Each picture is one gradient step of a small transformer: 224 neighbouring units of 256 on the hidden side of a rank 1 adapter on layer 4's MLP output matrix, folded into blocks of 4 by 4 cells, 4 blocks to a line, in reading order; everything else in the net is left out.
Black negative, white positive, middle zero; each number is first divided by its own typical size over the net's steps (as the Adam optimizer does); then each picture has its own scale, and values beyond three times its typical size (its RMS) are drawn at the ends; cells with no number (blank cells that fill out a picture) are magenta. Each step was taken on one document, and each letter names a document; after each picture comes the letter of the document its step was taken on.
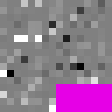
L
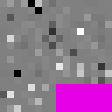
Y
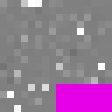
Y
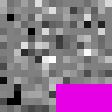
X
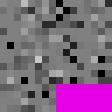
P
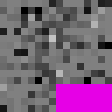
P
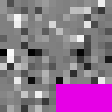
X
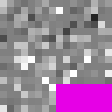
X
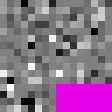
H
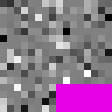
X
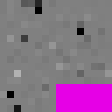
Y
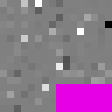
Y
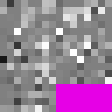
P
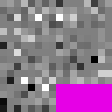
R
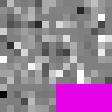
H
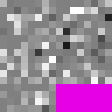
X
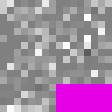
X
